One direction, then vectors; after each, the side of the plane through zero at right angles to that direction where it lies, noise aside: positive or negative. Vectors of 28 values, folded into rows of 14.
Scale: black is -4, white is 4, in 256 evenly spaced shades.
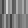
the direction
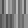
positive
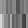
negative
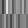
positive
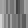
negative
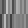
positive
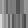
negative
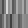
positive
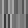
negative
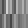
positive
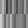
negative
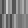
positive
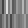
positive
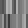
positive
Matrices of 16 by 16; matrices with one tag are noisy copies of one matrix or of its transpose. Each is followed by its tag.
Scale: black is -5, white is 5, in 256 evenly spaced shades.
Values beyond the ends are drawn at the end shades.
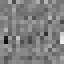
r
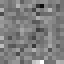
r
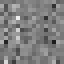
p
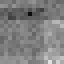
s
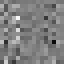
p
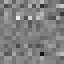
p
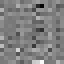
r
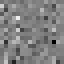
p
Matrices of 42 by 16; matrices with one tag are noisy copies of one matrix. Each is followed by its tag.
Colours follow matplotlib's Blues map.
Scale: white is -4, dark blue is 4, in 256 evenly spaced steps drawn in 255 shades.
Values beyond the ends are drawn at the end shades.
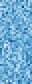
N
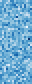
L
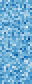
L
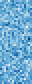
L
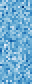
N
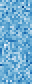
N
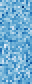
N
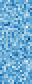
L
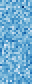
N
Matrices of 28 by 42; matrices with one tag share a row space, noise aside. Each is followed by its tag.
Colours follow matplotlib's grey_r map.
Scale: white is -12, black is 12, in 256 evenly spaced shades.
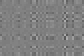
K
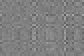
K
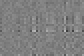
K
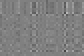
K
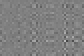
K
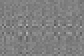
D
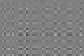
D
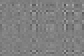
K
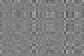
K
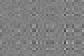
K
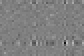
K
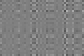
K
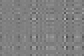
K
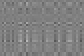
D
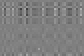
D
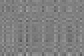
D
